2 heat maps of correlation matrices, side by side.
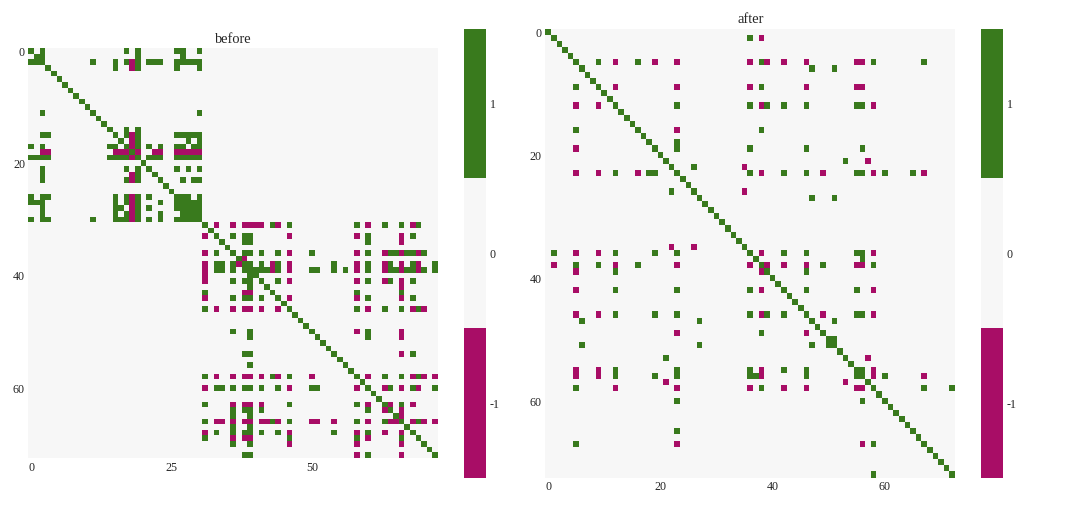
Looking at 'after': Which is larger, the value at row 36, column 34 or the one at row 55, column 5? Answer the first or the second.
the first
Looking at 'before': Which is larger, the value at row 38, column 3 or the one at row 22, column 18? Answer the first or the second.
the first
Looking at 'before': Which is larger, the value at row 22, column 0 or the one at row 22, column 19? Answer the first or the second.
the second
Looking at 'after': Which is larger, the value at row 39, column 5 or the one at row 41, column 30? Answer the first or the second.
the second
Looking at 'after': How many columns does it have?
73
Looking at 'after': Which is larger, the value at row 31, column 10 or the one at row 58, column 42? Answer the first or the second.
the first
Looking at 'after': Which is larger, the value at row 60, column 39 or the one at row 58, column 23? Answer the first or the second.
the first
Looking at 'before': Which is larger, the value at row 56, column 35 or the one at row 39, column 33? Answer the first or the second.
the second
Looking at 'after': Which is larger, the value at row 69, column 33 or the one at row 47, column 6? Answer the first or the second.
the second
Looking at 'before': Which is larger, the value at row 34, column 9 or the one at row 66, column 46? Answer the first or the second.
the second
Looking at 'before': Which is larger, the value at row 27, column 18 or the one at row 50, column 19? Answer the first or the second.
the second
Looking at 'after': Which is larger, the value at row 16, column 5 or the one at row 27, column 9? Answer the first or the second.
the first
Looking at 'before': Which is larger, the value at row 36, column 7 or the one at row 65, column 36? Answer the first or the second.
the second
